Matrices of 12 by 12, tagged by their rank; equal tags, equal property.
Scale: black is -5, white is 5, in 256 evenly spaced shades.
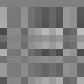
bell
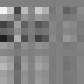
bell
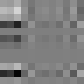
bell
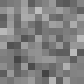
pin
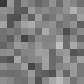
pin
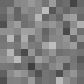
pin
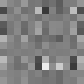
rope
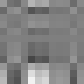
bell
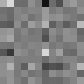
rope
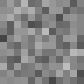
pin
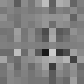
rope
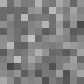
pin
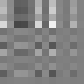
bell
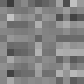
rope
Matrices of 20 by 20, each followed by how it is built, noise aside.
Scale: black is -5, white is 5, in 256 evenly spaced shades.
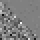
lower triangular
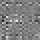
low rank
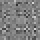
low rank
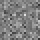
low rank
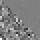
lower triangular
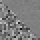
lower triangular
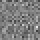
low rank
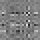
low rank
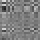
low rank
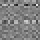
low rank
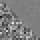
lower triangular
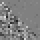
lower triangular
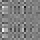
low rank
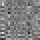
low rank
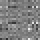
low rank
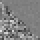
lower triangular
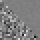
lower triangular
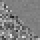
lower triangular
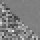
lower triangular
